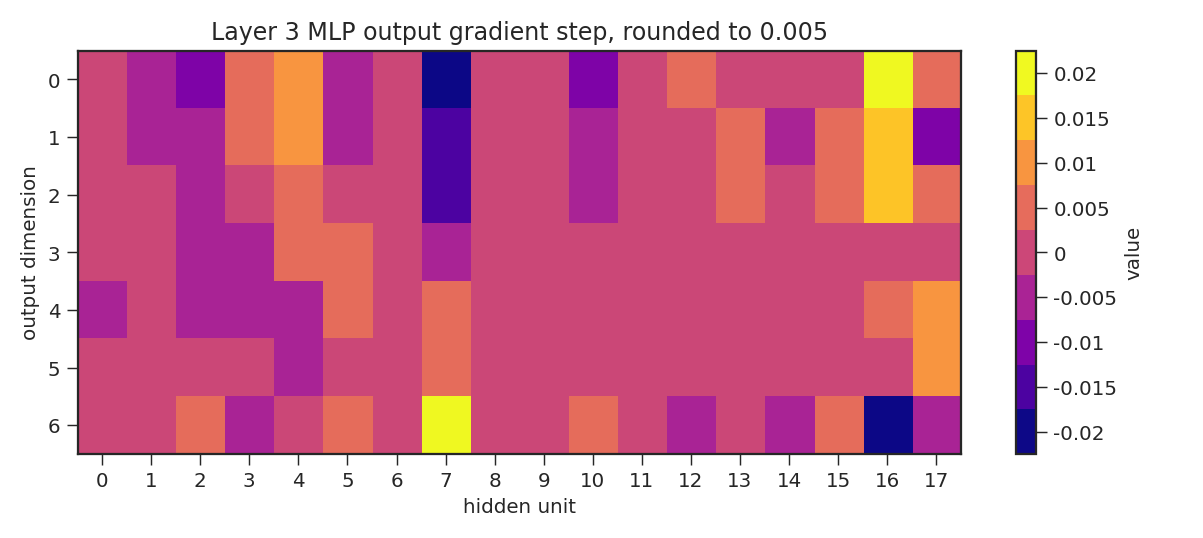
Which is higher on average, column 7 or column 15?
column 15
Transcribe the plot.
Title: Layer 3 MLP output gradient step, rounded to 0.005
x-axis: hidden unit, ticks 0 1 2 3 4 5 6 7 8 9 10 11 12 13 14 15 16 17
y-axis: output dimension, ticks 0 1 2 3 4 5 6 (0 at the top)
Colour bar: value, ticks -0.02 -0.015 -0.01 -0.005 0 0.005 0.01 0.015 0.02
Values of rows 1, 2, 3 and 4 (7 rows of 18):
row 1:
0 -0.005 -0.005 0.005 0.01 -0.005 0 -0.015 0 0 -0.005 0 0 0.005 -0.005 0.005 0.015 -0.01
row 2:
0 0 -0.005 0 0.005 0 0 -0.015 0 0 -0.005 0 0 0.005 0 0.005 0.015 0.005
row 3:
0 0 -0.005 -0.005 0.005 0.005 0 -0.005 0 0 0 0 0 0 0 0 0 0
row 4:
-0.005 0 -0.005 -0.005 -0.005 0.005 0 0.005 0 0 0 0 0 0 0 0 0.005 0.01
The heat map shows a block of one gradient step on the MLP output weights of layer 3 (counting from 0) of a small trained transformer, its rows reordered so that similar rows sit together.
